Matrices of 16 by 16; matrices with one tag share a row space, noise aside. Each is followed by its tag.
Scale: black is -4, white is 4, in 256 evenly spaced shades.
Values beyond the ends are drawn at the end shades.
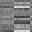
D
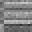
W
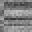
W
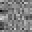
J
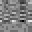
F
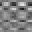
F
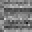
W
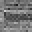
W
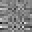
J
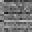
W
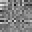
J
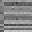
W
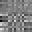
J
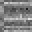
W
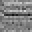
W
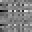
J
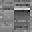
D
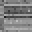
W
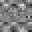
F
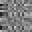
J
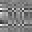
J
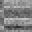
W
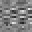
F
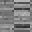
D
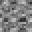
F
